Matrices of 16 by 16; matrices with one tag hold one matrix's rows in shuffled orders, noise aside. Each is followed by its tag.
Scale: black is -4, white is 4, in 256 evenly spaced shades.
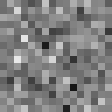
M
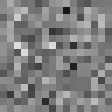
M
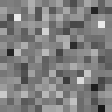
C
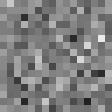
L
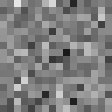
M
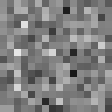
M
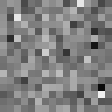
C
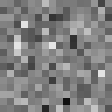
M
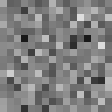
L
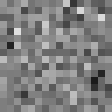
C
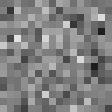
C
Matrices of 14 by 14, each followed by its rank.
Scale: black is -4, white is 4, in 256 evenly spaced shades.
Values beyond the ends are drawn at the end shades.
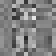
two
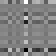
one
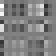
one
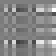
one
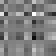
one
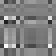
one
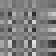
one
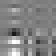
one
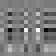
one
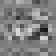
two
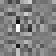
two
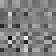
two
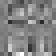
two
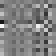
two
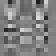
two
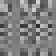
two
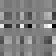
one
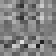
two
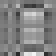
one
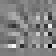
two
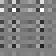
one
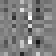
two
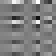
one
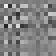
two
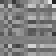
two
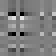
one
